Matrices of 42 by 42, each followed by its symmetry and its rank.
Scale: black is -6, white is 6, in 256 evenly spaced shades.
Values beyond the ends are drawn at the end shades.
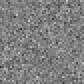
antisymmetric, full rank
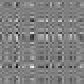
neither, rank two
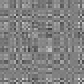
symmetric, rank two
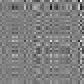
neither, rank two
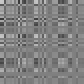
symmetric, rank one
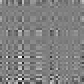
neither, rank two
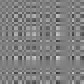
symmetric, rank one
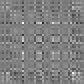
symmetric, rank two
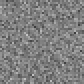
antisymmetric, full rank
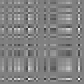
symmetric, rank one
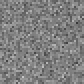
antisymmetric, full rank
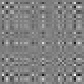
symmetric, rank two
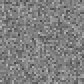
antisymmetric, full rank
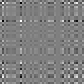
symmetric, rank one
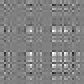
symmetric, rank two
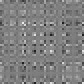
symmetric, rank two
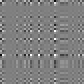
symmetric, rank one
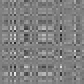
neither, rank two
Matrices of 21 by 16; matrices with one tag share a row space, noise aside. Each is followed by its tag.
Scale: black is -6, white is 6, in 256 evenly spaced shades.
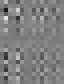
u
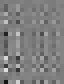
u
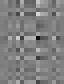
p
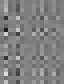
u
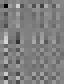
u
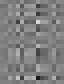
p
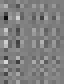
u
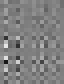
u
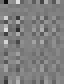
u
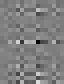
p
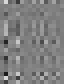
u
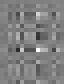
p
